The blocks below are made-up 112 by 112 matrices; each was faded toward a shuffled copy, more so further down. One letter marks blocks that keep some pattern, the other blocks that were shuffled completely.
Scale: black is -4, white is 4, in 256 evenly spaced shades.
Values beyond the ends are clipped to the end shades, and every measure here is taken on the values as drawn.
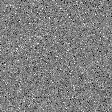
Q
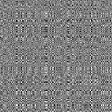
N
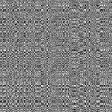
N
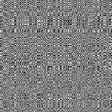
N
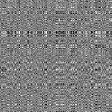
N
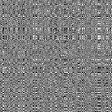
N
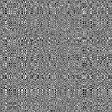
N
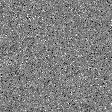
Q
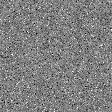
Q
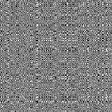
N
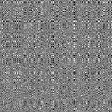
N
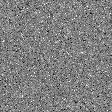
Q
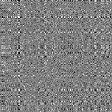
N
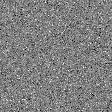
Q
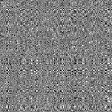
N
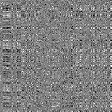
N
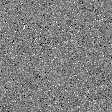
Q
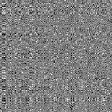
N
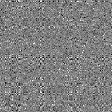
N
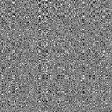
N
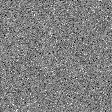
Q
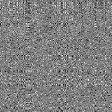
N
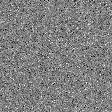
Q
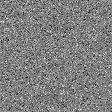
Q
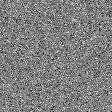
Q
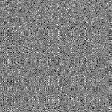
N
